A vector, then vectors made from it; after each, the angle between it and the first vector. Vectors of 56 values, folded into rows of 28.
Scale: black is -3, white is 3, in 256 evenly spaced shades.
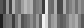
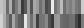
partly opposed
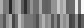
orthogonal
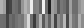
orthogonal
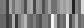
orthogonal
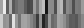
nearly opposite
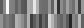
orthogonal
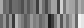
orthogonal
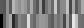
partly aligned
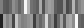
partly aligned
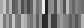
nearly opposite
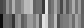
nearly parallel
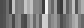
nearly parallel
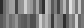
partly aligned
